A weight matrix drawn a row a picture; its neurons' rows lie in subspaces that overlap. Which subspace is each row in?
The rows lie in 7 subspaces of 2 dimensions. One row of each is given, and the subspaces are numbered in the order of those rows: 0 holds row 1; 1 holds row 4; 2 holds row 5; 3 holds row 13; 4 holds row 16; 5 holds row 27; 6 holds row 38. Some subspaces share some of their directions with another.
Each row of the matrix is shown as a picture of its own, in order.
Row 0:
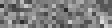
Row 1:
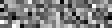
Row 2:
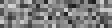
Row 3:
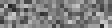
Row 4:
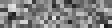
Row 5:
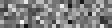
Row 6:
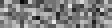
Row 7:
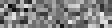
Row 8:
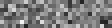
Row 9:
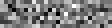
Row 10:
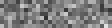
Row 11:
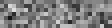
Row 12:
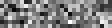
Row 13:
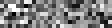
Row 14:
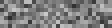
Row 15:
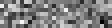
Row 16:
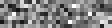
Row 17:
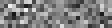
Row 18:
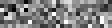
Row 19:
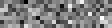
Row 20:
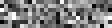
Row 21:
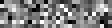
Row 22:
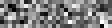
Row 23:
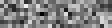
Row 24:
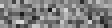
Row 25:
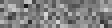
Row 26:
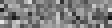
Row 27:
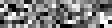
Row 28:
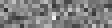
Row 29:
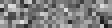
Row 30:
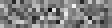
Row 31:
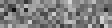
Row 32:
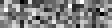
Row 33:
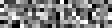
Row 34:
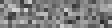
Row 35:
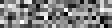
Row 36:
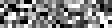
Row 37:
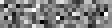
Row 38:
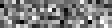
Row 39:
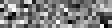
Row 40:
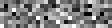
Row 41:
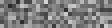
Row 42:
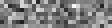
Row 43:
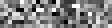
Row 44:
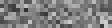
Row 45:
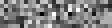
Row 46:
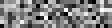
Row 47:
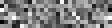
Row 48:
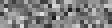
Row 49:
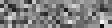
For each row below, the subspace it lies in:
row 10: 5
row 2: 5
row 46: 5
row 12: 1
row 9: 6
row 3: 3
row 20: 0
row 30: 6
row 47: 0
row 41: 5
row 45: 1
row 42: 4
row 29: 6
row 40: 5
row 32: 2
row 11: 5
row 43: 4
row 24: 6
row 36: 3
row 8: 2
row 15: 6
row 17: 3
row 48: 1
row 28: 1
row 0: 6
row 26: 0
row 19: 2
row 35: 5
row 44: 4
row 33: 0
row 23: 1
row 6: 2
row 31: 4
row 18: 4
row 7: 3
